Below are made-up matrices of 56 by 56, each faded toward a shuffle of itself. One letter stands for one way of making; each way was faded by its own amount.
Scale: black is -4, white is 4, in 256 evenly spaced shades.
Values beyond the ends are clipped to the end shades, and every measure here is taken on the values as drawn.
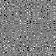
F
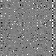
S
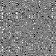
F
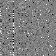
F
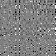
S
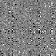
F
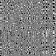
S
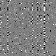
S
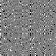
S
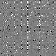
S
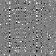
S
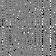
S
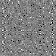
F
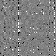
S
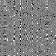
S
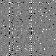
S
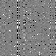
S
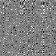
F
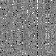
F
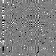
S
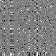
S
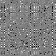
S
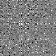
F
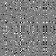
S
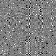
F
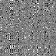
F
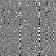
S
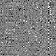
F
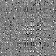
F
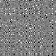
S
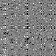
S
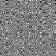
F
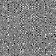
F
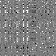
S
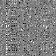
F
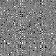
F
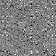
F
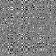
S
